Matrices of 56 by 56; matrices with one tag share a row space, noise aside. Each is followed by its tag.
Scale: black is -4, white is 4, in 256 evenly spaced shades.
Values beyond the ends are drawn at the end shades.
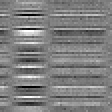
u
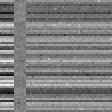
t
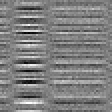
u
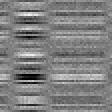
u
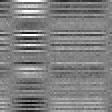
u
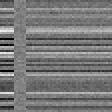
t
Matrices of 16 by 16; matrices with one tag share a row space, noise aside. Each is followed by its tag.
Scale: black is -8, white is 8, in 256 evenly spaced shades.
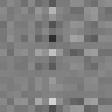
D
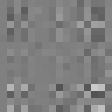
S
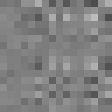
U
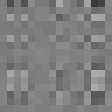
S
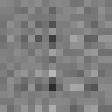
D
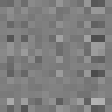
S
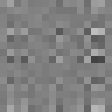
S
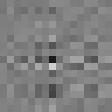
D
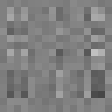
S
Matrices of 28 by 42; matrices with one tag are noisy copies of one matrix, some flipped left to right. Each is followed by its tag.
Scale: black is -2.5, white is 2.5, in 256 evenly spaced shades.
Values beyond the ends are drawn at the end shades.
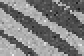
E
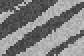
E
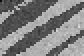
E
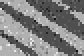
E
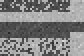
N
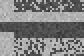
N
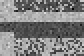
N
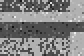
N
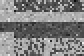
N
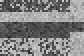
N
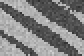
E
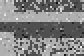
N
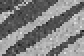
E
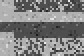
N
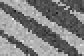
E
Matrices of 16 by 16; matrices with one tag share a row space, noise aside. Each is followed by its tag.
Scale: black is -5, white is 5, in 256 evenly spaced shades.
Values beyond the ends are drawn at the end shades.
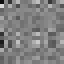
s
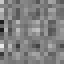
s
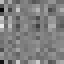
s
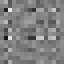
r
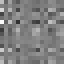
s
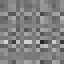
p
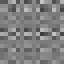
p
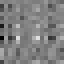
s
